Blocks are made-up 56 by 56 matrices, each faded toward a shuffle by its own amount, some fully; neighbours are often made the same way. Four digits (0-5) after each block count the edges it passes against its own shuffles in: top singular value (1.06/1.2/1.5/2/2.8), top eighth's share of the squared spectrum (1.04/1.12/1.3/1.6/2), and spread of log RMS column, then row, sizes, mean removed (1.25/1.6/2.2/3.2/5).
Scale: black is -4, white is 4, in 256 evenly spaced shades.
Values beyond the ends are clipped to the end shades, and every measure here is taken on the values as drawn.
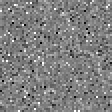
0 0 0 0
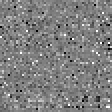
3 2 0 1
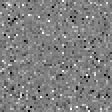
1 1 0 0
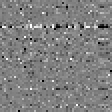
4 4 0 2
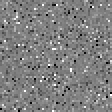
0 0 0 0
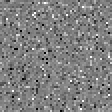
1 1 0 0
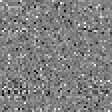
4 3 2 1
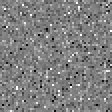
1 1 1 0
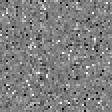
2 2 1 0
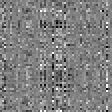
4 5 3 2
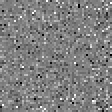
2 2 1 0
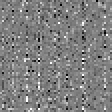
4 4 2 0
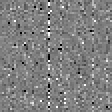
3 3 2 0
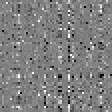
4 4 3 2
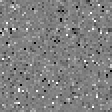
2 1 0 0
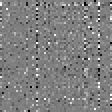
4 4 2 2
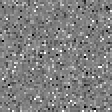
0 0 0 0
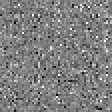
3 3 2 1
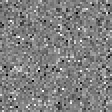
3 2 1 0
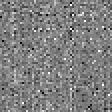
3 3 2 1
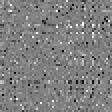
4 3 1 1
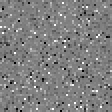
0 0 0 0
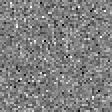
2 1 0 0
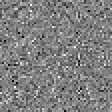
3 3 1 1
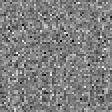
3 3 1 2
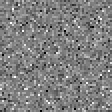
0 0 0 0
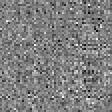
4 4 2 2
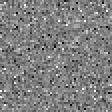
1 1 0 0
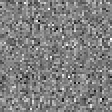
4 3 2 2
